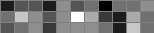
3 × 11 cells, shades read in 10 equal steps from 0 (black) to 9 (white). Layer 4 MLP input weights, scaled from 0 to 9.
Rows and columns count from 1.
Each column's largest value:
4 7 5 3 5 9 6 4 4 7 5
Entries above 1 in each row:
8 10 10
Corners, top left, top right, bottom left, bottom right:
1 5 3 4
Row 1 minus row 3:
-2 -1 -2 -1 0 -2 -1 -4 3 -3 1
